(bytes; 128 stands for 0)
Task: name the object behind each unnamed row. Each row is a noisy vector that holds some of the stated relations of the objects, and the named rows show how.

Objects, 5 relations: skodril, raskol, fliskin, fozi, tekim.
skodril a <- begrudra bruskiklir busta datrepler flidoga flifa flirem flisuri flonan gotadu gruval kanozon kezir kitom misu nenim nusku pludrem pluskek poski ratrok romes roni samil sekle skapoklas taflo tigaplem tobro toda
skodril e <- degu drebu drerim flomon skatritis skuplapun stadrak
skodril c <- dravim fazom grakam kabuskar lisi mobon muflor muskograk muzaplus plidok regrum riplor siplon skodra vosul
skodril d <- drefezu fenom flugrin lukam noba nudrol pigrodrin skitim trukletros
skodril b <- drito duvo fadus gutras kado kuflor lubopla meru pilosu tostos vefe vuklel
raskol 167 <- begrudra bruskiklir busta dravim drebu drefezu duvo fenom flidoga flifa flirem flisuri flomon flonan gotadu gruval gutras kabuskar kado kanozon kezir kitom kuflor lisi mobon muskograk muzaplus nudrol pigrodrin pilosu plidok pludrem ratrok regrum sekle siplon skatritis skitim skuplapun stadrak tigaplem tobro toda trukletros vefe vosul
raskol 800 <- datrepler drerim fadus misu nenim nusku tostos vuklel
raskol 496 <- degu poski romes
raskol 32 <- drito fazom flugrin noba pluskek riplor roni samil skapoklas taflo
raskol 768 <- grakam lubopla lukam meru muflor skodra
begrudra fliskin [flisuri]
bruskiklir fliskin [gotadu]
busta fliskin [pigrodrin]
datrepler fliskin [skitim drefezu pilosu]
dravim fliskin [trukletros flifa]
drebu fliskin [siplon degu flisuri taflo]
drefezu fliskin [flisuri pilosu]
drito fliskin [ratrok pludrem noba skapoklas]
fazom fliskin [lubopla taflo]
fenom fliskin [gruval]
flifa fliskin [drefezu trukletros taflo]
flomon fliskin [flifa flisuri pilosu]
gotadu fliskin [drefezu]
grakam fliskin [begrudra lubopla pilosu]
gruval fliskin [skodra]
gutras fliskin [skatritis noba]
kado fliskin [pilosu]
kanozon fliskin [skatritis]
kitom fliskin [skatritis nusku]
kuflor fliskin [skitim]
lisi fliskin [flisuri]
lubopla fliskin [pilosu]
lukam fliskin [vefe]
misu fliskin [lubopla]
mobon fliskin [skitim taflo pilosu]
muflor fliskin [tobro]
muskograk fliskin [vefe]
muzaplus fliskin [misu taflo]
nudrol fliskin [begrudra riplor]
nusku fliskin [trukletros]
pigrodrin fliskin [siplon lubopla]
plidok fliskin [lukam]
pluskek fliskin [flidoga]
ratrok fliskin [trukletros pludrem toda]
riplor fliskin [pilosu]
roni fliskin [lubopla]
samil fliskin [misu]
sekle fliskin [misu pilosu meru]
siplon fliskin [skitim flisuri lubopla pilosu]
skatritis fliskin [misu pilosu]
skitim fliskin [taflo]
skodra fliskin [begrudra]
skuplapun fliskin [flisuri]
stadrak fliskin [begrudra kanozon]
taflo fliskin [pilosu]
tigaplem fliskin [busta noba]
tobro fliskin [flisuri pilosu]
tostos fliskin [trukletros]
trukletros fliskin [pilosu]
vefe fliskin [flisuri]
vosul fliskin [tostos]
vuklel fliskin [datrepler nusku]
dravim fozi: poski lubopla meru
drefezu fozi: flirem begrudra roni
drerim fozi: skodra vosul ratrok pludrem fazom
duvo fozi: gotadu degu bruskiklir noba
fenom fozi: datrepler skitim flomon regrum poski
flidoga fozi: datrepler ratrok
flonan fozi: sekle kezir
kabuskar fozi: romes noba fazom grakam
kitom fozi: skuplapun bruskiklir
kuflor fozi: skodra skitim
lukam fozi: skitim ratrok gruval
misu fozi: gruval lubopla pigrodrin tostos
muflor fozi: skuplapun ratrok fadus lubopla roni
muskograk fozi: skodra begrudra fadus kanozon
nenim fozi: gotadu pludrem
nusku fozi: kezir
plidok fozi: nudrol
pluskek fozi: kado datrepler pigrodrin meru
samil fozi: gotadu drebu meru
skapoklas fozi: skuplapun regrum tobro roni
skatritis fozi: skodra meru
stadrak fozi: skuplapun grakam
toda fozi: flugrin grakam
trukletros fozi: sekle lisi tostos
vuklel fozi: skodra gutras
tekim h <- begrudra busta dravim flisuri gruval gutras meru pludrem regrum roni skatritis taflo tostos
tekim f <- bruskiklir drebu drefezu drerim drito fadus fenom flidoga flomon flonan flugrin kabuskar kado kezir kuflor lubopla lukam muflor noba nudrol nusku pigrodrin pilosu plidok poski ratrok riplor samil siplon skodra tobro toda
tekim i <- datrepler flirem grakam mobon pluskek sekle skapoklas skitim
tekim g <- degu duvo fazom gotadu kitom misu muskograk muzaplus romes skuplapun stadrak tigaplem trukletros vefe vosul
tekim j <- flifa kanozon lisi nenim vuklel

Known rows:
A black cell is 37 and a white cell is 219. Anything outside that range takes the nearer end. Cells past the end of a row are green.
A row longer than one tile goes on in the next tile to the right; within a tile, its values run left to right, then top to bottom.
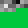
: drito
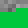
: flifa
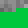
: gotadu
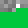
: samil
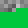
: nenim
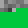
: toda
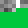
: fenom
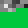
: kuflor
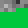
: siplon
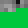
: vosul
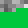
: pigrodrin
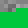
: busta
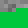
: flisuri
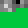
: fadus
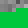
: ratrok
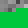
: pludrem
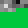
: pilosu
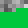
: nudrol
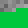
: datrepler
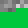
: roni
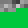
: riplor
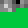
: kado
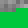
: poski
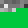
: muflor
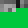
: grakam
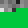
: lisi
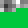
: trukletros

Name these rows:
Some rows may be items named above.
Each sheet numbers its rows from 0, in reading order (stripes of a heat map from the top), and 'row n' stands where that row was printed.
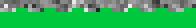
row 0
muflor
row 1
sekle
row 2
pluskek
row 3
kezir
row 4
skapoklas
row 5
vefe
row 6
muskograk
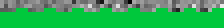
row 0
romes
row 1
degu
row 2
pludrem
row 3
drito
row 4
drito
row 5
tigaplem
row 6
flugrin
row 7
noba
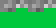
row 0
roni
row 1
roni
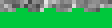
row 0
plidok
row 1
pluskek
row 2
misu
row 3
gruval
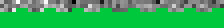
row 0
lukam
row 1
drefezu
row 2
tostos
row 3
skodra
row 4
romes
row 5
fazom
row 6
dravim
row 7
kabuskar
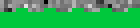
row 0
flugrin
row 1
regrum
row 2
kitom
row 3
duvo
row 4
stadrak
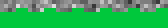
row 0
taflo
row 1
skitim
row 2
gruval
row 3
flidoga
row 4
kabuskar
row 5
riplor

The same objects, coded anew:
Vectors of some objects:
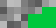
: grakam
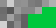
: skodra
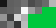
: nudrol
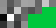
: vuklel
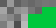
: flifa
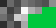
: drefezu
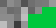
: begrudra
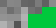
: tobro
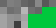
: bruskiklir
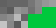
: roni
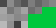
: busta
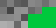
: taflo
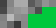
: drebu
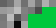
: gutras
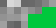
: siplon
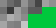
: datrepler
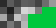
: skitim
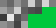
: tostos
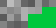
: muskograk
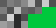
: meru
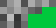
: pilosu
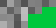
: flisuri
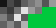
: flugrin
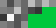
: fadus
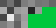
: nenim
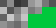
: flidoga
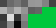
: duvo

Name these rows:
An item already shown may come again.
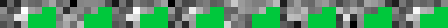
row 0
fenom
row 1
pluskek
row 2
fenom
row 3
trukletros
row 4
skodra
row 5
stadrak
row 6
duvo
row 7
drefezu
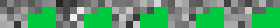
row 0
sekle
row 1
flugrin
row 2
drito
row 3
fazom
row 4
kezir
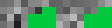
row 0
vefe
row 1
roni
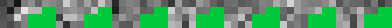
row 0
lukam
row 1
muflor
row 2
degu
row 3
pludrem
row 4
roni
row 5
skodra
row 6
gotadu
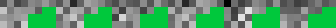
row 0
ratrok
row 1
skapoklas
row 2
misu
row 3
skapoklas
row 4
noba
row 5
romes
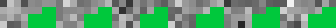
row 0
regrum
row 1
riplor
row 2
samil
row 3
skodra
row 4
kitom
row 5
dravim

